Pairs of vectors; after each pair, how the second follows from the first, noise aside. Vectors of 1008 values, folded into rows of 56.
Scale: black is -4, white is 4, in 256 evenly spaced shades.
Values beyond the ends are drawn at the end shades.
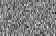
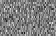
wrapped around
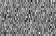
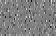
partly zeroed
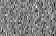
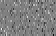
partly zeroed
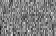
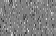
partly zeroed
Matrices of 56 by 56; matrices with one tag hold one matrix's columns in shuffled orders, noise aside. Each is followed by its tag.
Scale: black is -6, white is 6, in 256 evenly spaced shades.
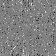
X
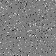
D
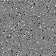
D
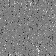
X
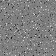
D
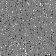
X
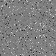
D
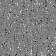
X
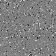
D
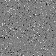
D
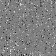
X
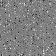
X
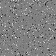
D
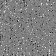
X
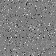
D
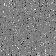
X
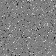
D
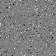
D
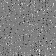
X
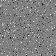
D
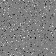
D
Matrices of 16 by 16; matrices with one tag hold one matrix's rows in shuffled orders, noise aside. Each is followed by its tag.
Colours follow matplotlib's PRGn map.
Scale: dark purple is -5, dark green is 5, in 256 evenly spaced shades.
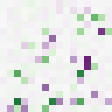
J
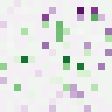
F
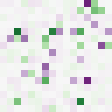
J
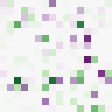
J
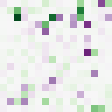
J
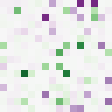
F
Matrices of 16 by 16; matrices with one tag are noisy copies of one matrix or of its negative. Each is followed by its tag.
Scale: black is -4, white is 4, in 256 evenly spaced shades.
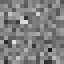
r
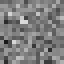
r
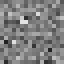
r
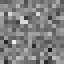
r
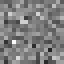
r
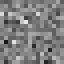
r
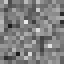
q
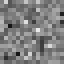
q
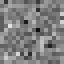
q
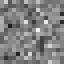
q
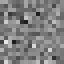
r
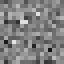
r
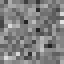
q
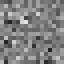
r
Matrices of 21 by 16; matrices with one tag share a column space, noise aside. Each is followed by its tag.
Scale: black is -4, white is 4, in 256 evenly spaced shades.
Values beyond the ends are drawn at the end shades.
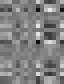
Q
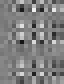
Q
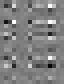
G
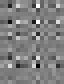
G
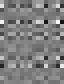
G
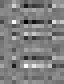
G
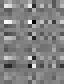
G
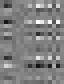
G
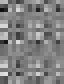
Q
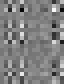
Q
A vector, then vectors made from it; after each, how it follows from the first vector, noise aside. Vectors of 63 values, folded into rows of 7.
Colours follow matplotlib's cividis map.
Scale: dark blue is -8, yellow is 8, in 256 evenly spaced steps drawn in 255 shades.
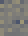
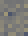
reversed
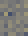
reversed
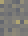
negated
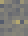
negated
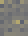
negated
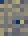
scaled up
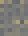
negated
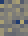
scaled up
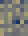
scaled up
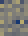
scaled up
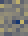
scaled up
